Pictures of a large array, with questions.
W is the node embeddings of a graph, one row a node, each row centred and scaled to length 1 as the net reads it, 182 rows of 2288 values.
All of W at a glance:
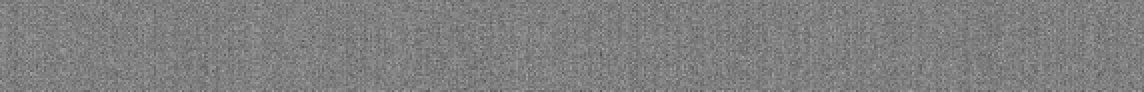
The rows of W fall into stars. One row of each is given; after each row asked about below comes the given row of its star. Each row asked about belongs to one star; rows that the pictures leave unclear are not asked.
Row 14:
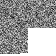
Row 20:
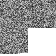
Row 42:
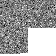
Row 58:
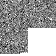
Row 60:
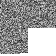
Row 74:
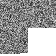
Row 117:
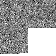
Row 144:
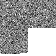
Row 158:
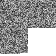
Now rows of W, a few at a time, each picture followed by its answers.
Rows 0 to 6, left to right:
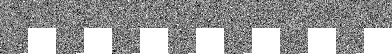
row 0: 74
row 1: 58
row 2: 117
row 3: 144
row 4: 117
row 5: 117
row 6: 42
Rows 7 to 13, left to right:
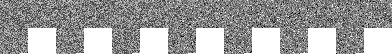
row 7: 14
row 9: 144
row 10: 20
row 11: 42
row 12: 42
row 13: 117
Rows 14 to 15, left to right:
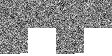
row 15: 117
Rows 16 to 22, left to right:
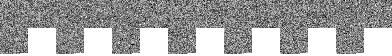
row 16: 158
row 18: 14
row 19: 117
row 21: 42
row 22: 60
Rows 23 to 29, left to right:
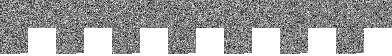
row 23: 42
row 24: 20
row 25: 20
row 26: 144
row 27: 58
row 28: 60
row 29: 158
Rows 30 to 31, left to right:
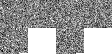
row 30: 117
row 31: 158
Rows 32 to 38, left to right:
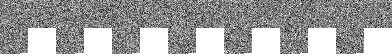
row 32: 144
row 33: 117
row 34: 58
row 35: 74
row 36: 158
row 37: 60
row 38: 158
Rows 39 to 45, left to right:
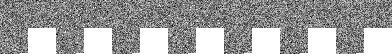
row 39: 60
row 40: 14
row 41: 117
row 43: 58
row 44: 117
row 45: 158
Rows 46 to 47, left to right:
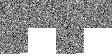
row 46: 20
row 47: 158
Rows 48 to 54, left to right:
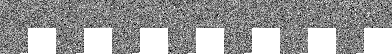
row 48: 14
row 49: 60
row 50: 20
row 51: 117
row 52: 20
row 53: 14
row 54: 144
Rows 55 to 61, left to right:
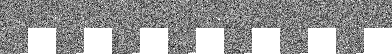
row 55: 74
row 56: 20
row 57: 20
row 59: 144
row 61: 42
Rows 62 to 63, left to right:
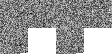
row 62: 42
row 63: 74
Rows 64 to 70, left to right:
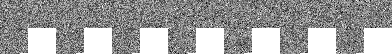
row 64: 14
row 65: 20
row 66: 144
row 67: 117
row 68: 42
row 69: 42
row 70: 158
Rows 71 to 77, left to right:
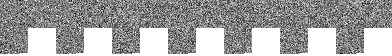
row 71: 58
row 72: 42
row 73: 158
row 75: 14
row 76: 158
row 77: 144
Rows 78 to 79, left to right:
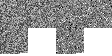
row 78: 58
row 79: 58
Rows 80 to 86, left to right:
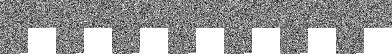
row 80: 60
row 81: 42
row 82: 144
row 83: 20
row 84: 20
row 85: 144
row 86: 74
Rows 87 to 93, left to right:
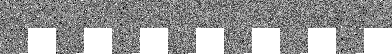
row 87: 14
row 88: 58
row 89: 60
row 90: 20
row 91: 117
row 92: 60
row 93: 14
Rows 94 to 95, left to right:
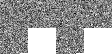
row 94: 14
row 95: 42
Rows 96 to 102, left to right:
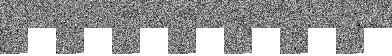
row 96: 117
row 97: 58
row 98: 42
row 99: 144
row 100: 14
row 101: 20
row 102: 42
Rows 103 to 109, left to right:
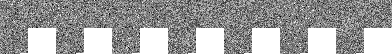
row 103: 144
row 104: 20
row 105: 158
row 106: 58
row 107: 144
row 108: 74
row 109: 74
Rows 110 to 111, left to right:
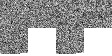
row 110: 144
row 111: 58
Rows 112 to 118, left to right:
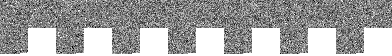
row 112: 144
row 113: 158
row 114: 74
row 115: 117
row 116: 117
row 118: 42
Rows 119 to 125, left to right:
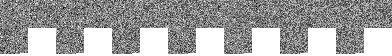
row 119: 117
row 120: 20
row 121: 144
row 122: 74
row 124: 58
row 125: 117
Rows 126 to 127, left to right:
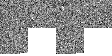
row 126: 58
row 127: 117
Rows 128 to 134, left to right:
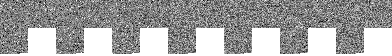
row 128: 60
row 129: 74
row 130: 60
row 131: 20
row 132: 158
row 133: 20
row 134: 117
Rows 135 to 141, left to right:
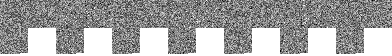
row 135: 60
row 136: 144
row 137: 60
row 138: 20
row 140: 42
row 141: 14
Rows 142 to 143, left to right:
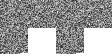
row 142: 20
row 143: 58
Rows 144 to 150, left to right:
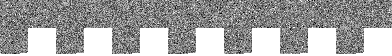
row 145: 20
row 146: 158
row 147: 20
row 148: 144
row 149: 158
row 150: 74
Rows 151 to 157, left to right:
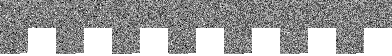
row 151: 144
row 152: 14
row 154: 42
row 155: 14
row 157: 158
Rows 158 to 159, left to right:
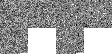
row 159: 58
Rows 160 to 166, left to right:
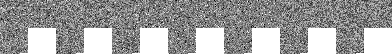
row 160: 117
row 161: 144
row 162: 42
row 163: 60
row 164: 74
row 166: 60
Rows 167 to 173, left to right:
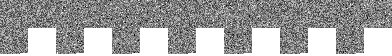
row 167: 42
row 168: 20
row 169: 58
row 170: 42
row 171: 117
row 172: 20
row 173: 117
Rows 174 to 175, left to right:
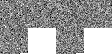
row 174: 14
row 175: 60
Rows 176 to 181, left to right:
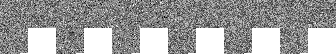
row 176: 60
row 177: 144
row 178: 14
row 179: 144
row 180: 74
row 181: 117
